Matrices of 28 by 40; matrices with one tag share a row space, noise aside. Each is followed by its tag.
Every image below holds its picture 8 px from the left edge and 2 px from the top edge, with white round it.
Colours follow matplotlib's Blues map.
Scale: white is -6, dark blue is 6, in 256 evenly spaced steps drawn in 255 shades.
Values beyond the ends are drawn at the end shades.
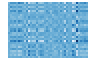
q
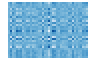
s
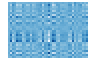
s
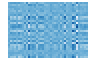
q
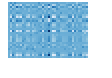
s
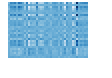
q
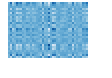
s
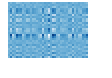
s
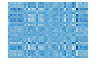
q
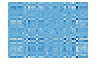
q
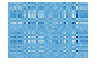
q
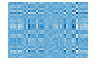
q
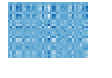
s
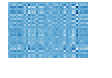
q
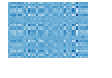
q
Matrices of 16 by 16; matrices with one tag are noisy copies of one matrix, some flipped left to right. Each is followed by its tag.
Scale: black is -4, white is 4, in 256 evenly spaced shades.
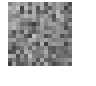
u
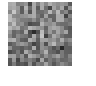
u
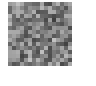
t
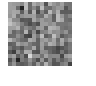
u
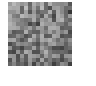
u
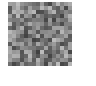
t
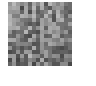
u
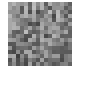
u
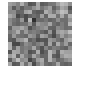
t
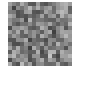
t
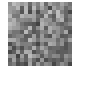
u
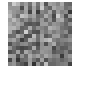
u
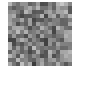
t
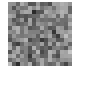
t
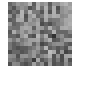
u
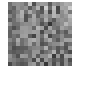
u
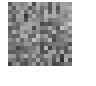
u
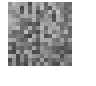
u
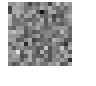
t
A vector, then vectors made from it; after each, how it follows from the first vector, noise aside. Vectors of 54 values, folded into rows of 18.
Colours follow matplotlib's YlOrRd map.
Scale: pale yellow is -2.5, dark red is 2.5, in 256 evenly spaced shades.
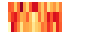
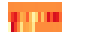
partly zeroed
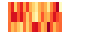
reversed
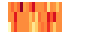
partly zeroed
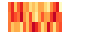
reversed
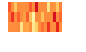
partly zeroed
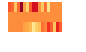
partly zeroed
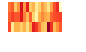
reversed
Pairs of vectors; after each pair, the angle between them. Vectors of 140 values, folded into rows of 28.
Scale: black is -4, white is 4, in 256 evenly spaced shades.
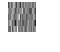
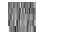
partly opposed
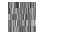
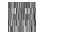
orthogonal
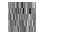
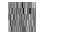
nearly parallel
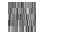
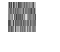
orthogonal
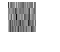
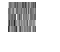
partly opposed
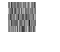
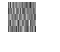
nearly opposite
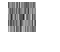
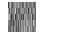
partly aligned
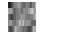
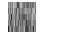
orthogonal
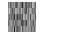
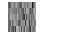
partly opposed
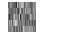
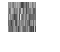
partly opposed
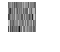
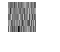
partly aligned
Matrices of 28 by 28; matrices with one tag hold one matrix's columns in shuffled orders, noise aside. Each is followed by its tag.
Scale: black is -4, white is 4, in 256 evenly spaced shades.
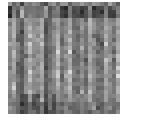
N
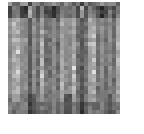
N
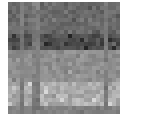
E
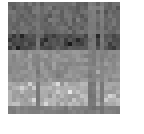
E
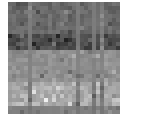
E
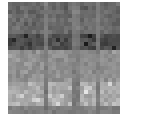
E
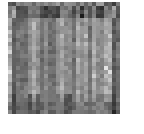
N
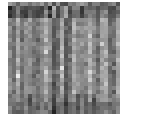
N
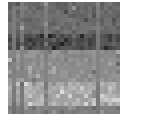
E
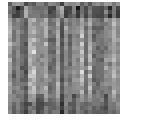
N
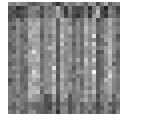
N
